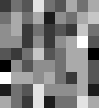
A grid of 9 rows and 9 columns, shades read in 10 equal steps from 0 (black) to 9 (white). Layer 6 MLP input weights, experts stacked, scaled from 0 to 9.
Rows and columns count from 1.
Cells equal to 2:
9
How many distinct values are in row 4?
5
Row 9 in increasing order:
1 2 4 4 4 6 6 8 8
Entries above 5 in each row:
3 4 2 2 3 2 5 2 4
